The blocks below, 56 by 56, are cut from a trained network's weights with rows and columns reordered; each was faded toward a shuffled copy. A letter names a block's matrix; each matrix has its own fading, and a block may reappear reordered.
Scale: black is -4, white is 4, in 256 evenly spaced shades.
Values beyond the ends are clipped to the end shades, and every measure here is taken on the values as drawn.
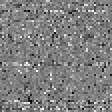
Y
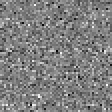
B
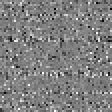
Y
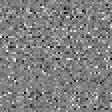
Y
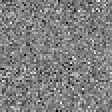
B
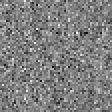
B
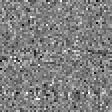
B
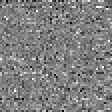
Y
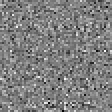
B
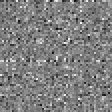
Y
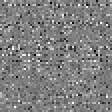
Y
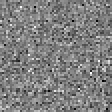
B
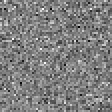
B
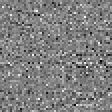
Y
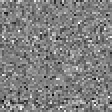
B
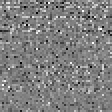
Y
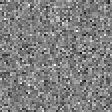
B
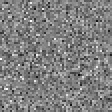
B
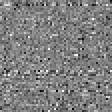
Y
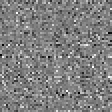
Y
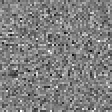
B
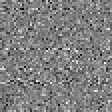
Y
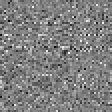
Y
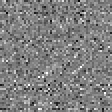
Y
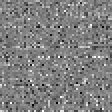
Y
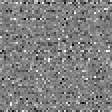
Y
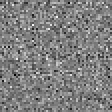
B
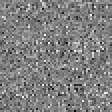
Y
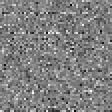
Y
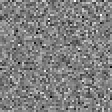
B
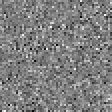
B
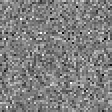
B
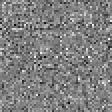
B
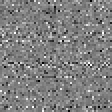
Y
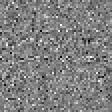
B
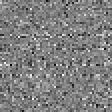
Y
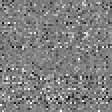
Y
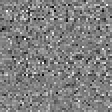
Y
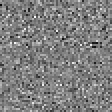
B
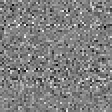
Y
